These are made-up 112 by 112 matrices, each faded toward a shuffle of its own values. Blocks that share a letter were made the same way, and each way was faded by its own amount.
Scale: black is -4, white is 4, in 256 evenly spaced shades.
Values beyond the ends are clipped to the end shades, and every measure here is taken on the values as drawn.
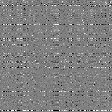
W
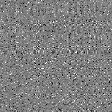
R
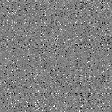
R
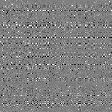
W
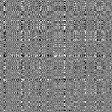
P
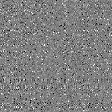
R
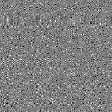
R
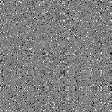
R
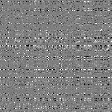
W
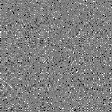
R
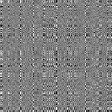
P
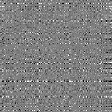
W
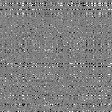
W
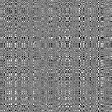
P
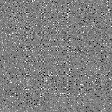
R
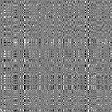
P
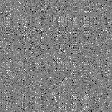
R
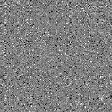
R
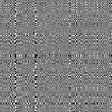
P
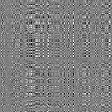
P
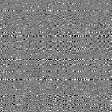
W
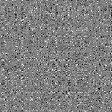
R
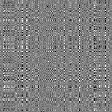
P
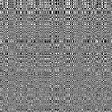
P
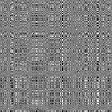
P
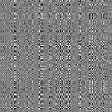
P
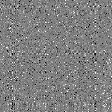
R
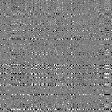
W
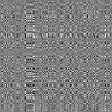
P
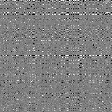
W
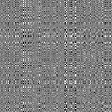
P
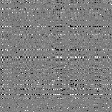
W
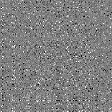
R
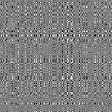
P
